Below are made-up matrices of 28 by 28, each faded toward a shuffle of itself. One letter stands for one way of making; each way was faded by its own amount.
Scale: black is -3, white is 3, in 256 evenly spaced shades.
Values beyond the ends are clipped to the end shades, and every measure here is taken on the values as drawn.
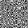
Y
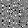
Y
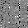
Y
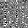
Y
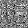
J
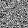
J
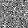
J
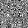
J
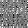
Y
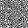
Y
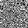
J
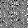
Y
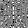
Y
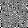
Y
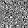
J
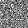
J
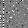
Y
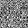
J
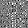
Y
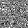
J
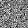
J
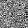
J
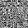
J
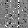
Y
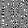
Y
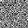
J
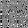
Y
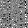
Y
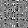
Y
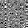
Y
